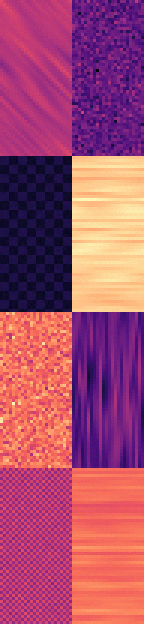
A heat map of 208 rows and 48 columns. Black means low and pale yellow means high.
It is made of 4 by 2 panels. Panel 1,1: middling, slanting down to the right, faint in contrast. Panel 1,2: low, fine-grained. Panel 2,1: very low, checkered, faint in contrast. Panel 2,2: very high, streaked across, faint in contrast. Panel 3,1: high, fine-grained. Panel 3,2: low, streaked downward. Panel 4,1: middling, checkered. Panel 4,2: high, streaked across, faint in contrast.
